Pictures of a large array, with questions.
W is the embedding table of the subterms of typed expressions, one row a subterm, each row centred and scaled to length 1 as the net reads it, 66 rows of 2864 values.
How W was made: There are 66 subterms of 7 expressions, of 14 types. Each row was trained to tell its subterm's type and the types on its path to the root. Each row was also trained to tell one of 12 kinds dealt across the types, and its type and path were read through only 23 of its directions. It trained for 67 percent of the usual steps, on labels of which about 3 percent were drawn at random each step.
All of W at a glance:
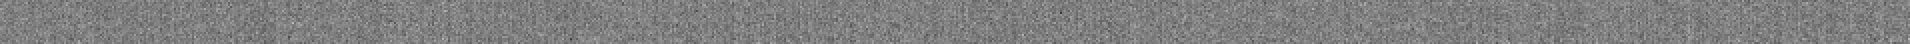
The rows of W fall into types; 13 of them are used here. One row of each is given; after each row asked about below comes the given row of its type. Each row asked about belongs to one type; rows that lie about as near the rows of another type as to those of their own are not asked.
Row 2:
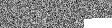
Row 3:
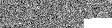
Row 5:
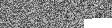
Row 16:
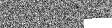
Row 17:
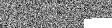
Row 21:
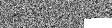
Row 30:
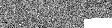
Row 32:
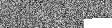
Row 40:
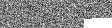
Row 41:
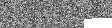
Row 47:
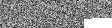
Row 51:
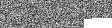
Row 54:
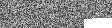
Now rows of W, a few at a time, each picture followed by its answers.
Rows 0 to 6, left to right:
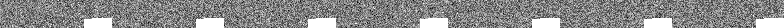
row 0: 54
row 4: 5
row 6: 41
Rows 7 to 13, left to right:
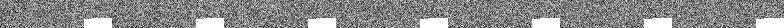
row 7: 5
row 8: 21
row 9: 54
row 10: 16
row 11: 17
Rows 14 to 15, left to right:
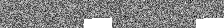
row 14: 32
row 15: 47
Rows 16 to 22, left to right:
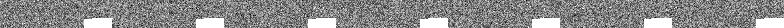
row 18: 32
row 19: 16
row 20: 40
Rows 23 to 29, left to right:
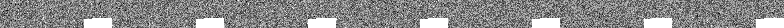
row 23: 54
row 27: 16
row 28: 54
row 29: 16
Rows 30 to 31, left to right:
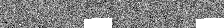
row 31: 5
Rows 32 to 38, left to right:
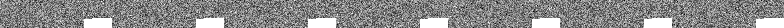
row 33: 47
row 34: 16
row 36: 40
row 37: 47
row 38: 40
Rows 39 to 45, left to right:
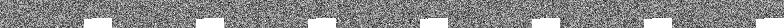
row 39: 3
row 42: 32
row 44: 16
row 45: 21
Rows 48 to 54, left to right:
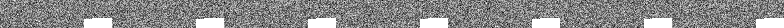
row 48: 21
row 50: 54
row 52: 17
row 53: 17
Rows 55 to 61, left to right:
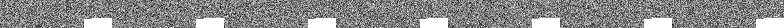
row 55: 40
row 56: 47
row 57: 40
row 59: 17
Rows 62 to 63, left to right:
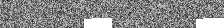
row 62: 47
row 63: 54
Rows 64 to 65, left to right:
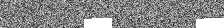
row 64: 40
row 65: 32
